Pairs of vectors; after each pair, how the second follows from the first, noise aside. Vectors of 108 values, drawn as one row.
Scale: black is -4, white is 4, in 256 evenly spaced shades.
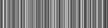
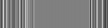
partly zeroed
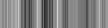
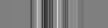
partly zeroed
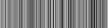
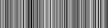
wrapped around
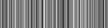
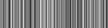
wrapped around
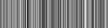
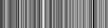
wrapped around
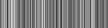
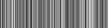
wrapped around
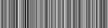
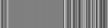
partly zeroed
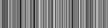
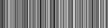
wrapped around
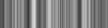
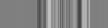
partly zeroed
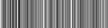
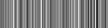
wrapped around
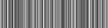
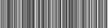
wrapped around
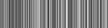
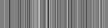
partly zeroed
